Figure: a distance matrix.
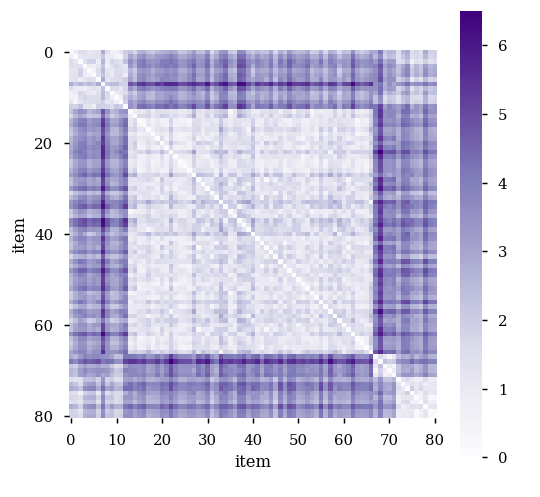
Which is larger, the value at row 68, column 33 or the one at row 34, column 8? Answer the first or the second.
the first
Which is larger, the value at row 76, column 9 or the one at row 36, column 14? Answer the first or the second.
the first
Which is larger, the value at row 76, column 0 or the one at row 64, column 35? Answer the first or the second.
the first
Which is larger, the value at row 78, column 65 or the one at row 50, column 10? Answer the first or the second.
the first
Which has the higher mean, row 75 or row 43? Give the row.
75
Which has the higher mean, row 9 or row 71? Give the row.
71
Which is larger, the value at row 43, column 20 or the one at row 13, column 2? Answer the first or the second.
the second
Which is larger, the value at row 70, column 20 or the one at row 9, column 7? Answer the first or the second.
the first
